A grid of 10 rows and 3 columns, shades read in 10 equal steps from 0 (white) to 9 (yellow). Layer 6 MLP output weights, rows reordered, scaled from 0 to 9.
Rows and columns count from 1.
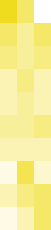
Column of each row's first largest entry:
1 1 1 2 2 3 1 2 3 3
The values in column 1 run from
1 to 9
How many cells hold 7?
1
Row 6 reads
4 4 5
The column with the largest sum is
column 2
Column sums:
38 45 39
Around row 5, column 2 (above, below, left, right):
5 4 3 3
